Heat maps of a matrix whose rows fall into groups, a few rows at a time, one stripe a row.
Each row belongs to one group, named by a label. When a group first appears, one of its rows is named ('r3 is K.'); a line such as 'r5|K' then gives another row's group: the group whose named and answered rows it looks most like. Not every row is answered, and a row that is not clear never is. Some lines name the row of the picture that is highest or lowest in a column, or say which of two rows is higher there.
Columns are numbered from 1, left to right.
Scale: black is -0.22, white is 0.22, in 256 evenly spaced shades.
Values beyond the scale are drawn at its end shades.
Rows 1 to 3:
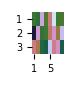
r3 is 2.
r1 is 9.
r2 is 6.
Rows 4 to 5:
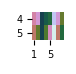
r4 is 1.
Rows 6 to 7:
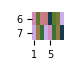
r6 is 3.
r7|2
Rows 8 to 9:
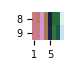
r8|3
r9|3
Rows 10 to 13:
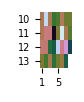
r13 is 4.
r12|2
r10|1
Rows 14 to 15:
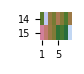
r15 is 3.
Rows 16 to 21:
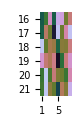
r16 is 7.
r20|6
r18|3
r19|3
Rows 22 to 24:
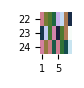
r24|4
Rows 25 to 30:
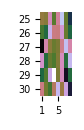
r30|2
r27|6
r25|9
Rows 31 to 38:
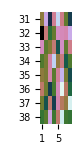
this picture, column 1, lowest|32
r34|9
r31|2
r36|2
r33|3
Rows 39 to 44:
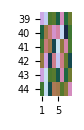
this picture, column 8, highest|44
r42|2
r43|1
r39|1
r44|6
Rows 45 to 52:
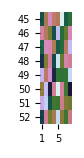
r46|4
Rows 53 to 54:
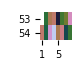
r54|9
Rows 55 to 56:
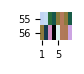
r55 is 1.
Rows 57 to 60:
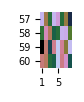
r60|2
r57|2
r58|1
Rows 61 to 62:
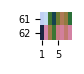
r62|6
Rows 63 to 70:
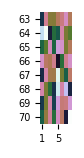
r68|2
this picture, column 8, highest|70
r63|6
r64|1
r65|7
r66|3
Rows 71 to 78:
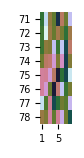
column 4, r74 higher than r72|Yes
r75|3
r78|9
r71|6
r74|9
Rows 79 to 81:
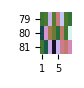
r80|6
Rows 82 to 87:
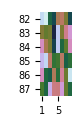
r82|1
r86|3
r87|9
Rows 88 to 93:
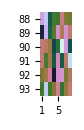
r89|6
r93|6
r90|1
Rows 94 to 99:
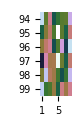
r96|4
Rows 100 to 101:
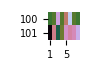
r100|9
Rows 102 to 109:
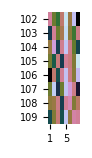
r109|7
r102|2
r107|2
